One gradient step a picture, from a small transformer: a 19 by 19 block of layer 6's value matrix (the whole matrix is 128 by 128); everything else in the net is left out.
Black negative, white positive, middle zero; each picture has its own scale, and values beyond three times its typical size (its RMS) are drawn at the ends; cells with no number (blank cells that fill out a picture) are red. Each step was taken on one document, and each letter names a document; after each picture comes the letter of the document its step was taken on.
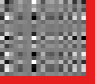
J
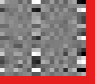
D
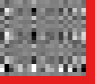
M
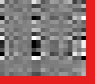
J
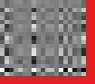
M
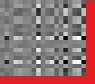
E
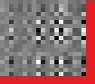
E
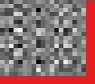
E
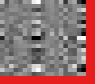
D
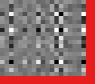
E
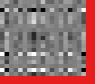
D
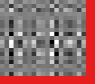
E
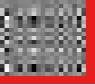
J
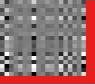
M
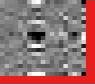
D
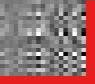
D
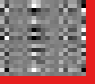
D
